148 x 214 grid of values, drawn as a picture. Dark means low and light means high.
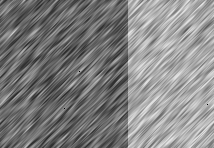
Overall the values sit about 50% of the way up the scale. There are three isolated cells, each far lower than the cells round it. The right part is higher, past a seam about 60% of the way across. The grain runs diagonally up to the right.
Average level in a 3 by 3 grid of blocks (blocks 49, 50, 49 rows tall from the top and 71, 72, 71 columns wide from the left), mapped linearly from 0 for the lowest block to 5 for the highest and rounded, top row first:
015
015
015
